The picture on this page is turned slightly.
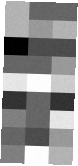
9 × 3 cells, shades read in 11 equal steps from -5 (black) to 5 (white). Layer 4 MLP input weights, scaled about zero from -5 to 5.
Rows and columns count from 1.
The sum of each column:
-2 3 7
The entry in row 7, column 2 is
-1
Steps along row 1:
down same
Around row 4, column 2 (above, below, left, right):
-2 5 -1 1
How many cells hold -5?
1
